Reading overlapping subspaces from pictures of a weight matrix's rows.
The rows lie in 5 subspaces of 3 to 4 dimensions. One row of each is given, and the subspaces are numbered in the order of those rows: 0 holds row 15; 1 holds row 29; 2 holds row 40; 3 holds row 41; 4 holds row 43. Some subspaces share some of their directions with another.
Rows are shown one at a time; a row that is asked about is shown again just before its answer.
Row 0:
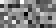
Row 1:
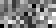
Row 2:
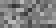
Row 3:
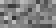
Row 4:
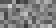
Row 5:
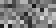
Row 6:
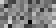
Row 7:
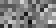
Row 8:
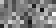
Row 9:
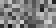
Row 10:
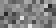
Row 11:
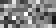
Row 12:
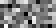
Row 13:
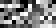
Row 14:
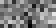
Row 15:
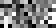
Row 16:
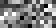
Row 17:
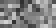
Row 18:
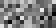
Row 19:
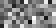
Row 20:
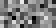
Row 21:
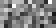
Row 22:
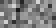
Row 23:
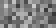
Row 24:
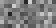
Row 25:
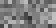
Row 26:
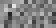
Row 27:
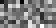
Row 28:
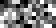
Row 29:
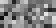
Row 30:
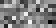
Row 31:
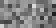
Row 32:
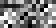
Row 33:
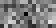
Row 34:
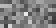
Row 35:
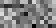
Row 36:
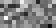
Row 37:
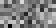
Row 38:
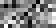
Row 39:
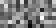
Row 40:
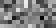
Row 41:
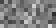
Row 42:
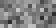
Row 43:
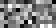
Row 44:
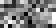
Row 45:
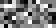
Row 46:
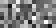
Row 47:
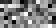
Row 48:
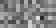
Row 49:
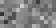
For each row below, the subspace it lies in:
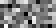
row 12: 4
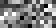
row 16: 1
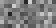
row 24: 4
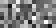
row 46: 4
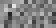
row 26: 4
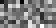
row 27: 2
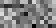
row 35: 0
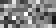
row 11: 1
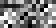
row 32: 1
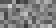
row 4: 4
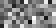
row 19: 4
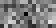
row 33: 0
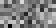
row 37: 4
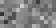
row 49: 0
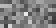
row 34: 0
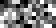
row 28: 1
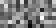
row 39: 2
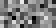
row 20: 4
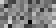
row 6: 3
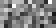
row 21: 4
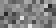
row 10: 1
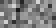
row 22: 0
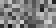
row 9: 4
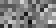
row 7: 1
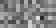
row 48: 2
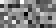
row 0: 2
